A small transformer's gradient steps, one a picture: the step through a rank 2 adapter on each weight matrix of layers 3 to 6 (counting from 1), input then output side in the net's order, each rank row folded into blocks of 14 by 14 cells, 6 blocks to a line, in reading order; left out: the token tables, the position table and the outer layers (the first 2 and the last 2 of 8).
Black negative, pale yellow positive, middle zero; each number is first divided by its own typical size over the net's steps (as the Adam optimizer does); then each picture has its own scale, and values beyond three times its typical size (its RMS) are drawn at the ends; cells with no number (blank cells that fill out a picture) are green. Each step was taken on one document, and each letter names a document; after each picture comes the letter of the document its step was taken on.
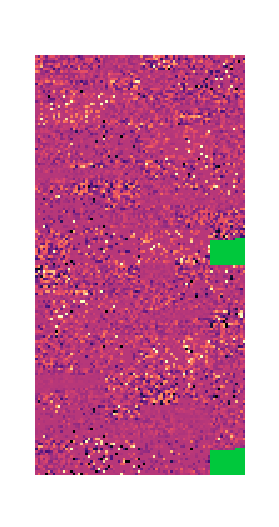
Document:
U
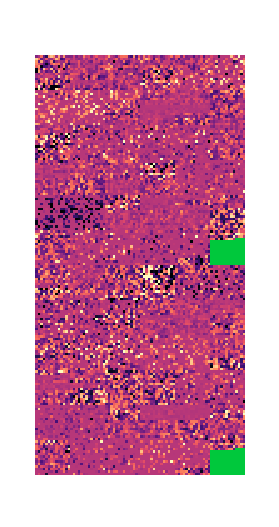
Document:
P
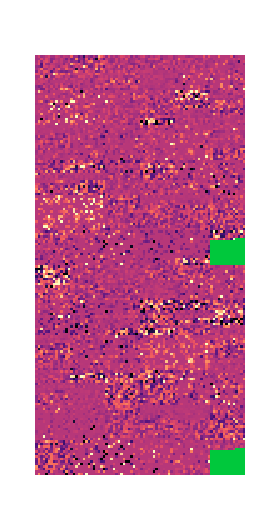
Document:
U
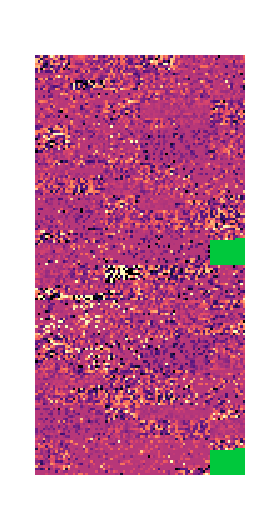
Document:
P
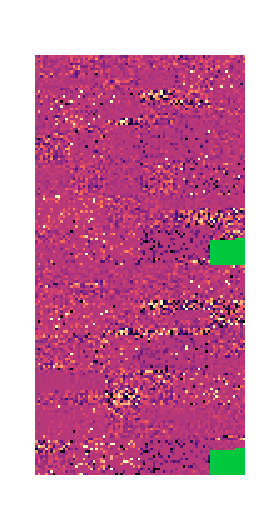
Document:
U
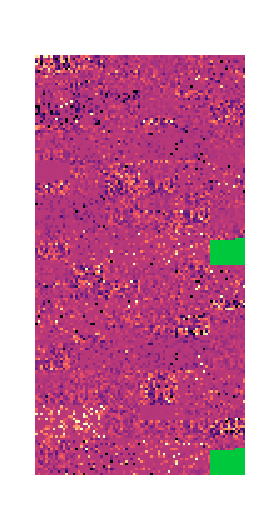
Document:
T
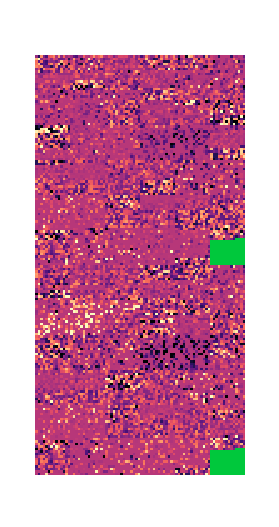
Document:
P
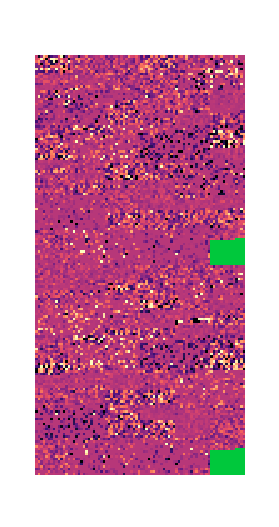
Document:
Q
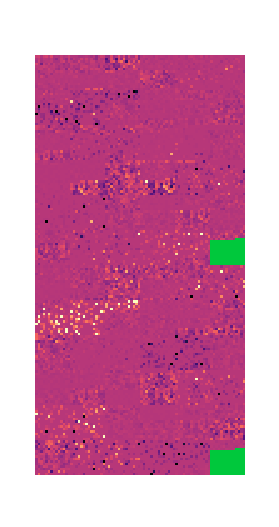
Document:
T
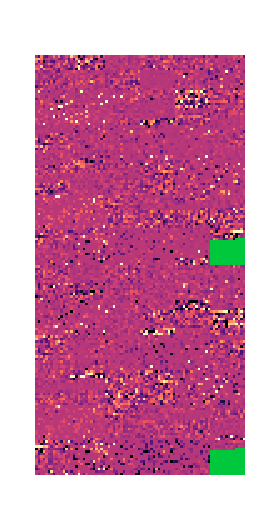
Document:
U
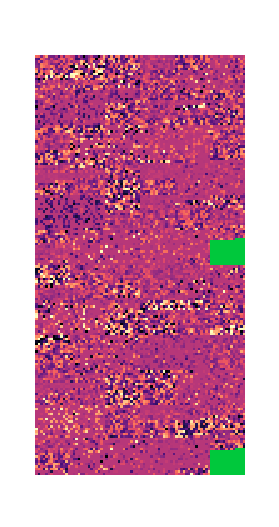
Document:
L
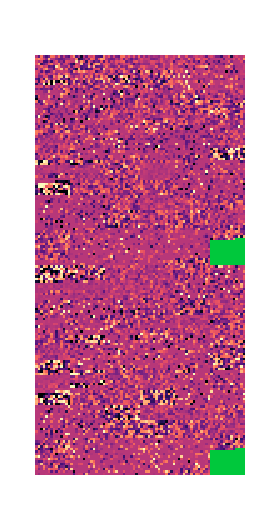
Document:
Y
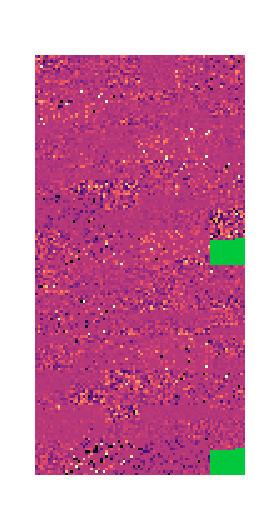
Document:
U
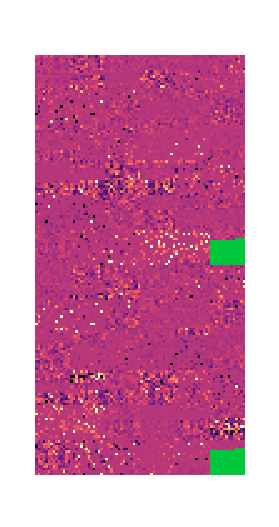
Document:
T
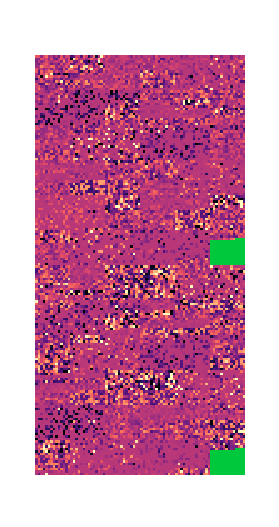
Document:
L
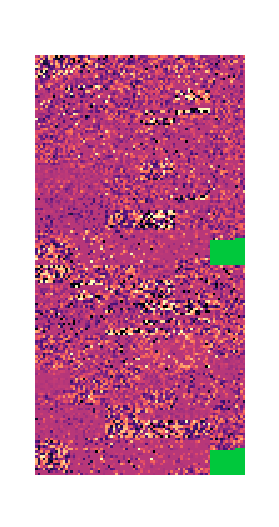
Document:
Y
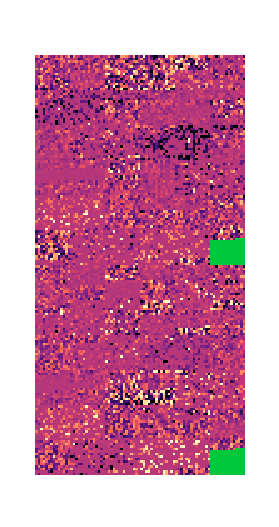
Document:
Y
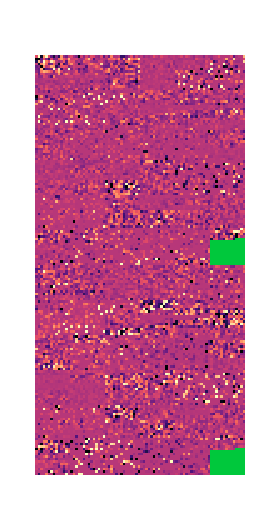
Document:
U
